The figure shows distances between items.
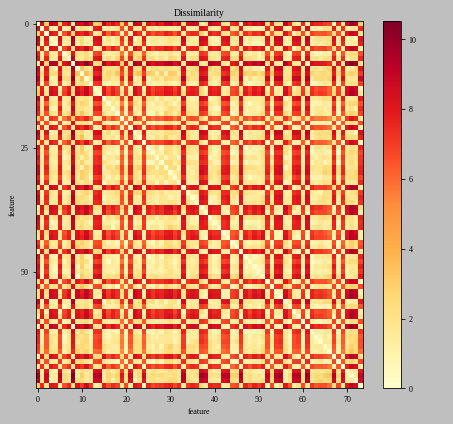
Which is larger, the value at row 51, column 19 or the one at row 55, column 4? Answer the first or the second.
the second
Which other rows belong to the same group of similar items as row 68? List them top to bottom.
1, 3, 4, 6, 7, 9, 10, 11, 12, 15, 16, 17, 18, 20, 22, 23, 25, 26, 27, 28, 29, 30, 31, 32, 34, 35, 36, 39, 40, 41, 44, 45, 47, 48, 49, 50, 51, 53, 56, 57, 60, 62, 63, 64, 65, 66, 70, 71, 72
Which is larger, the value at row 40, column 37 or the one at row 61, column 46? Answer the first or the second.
the first
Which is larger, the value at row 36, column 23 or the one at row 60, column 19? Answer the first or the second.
the second
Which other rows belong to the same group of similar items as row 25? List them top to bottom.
1, 3, 4, 6, 7, 9, 10, 11, 12, 15, 16, 17, 18, 20, 22, 23, 26, 27, 28, 29, 30, 31, 32, 34, 35, 36, 39, 40, 41, 44, 45, 47, 48, 49, 50, 51, 53, 56, 57, 60, 62, 63, 64, 65, 66, 68, 70, 71, 72
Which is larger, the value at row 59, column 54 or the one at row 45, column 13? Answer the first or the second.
the second
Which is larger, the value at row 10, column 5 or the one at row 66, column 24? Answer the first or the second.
the first
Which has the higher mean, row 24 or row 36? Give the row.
24
